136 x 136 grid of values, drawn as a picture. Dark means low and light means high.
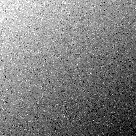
Ninth with the highest average: top left. Mirror symmetry: none. Slope: up to the top left. Grain: fine. Ninth with the lowest average: bottom right. Stripes: none.
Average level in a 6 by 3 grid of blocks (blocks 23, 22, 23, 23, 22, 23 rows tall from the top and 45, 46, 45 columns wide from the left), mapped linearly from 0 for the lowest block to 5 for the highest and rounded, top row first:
5 4 3 / 4 3 2 / 4 3 2 / 3 2 1 / 3 2 1 / 2 1 0
